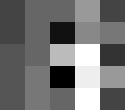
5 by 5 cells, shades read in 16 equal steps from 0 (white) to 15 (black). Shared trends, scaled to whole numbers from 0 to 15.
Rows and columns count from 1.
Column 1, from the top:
11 11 10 10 10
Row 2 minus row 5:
1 1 5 7 -3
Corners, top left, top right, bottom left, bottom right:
11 11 10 11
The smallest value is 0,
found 2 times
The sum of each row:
46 49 35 40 38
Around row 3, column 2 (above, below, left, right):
9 8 10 4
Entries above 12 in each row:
0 1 0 1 0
